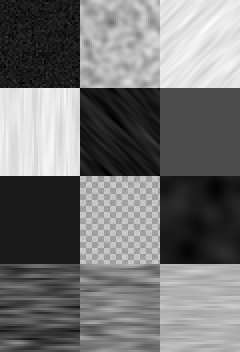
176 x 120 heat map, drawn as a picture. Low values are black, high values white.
It is made of 4 by 3 panels. Panel 1,1: very low, fine-grained, faint in contrast. Panel 1,2: high, blotchy. Panel 1,3: very high, slanting up to the right, faint in contrast. Panel 2,1: very high, streaked downward, faint in contrast. Panel 2,2: very low, slanting down to the right, faint in contrast. Panel 2,3: low, flat. Panel 3,1: very low, flat. Panel 3,2: high, checkered. Panel 3,3: very low, smooth, faint in contrast. Panel 4,1: low, streaked across. Panel 4,2: middling, streaked across. Panel 4,3: high, streaked across, faint in contrast.
